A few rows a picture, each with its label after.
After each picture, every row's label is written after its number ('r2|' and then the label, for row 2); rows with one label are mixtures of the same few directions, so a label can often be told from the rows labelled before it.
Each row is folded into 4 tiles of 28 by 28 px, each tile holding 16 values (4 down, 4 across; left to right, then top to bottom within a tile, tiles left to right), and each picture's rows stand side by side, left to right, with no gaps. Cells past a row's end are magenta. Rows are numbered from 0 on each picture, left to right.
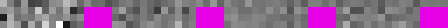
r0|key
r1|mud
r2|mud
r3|mud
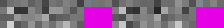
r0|mud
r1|mud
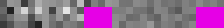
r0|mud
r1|mud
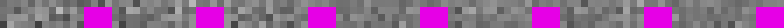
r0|mud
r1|mud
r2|mud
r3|key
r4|mud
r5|mud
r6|key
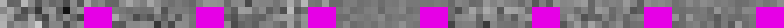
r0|mud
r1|key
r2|mud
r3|mud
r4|mud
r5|key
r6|key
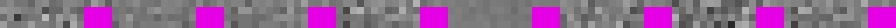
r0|key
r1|key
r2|mud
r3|mud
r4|mud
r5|key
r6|key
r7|mud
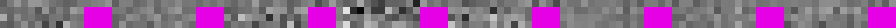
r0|key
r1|mud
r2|key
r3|mud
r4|key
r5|mud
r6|mud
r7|mud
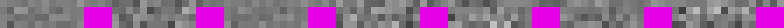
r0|mud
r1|key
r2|mud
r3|key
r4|key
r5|key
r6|mud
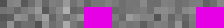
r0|mud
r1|key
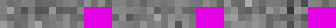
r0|mud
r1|key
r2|mud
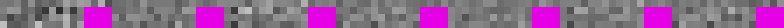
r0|mud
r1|key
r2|mud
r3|mud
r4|key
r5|mud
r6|mud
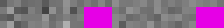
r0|mud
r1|mud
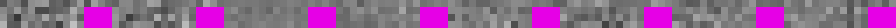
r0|key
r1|key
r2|mud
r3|mud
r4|key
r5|key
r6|key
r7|mud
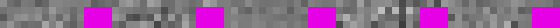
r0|key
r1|key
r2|mud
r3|mud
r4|key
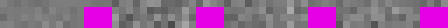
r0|key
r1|key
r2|mud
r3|mud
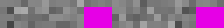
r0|mud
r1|key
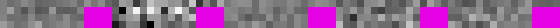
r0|mud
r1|mud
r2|key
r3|key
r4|key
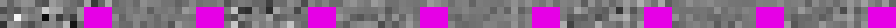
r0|key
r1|key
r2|mud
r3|key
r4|mud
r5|mud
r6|key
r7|mud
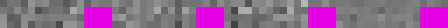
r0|key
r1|mud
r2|mud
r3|key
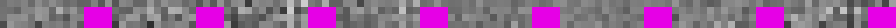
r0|mud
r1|mud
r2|mud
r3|mud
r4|key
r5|mud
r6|key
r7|mud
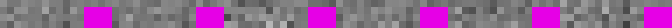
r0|mud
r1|key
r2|key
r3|key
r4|mud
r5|mud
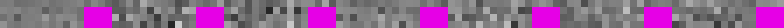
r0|key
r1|key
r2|mud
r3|key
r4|key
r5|mud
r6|key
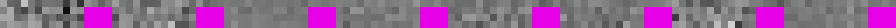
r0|mud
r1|key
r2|mud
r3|mud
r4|key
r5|key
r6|key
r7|mud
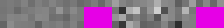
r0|mud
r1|mud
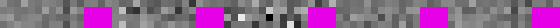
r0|mud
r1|mud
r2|key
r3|key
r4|mud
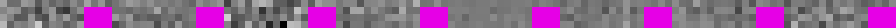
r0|mud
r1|key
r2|key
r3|mud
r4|key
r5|mud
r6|mud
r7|mud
